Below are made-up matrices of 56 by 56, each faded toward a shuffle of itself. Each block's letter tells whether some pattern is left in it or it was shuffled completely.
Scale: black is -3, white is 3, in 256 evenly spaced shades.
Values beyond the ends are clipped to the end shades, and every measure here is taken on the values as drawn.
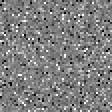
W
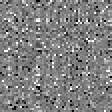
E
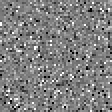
W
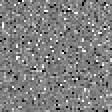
W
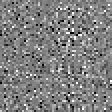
E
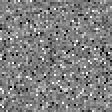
W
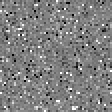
W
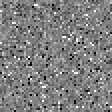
W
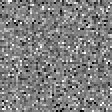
W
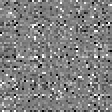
E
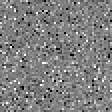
W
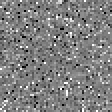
W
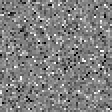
W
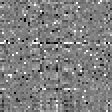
E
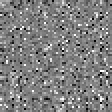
E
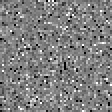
W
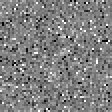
W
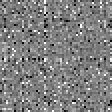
E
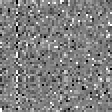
E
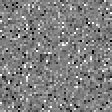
W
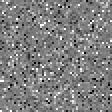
W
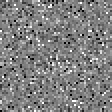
W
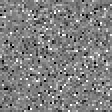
W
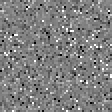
W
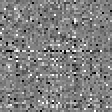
E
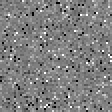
W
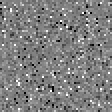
W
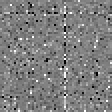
E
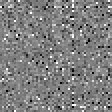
E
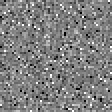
W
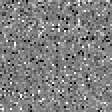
W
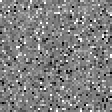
W
